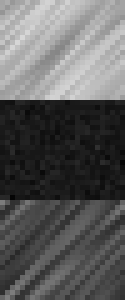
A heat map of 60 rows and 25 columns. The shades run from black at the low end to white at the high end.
The table splits into 3 rows of 1 panel. Panel 1,1: high, slanting up to the right. Panel 2,1: very low, fine-grained, faint in contrast. Panel 3,1: low, slanting up to the right.
